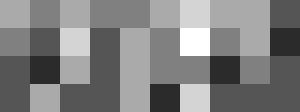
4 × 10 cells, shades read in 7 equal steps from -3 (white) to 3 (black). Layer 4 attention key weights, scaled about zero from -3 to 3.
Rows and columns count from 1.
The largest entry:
2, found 4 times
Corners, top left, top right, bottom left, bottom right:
-1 1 1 1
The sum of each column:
1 2 -3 3 -3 1 -7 2 -1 5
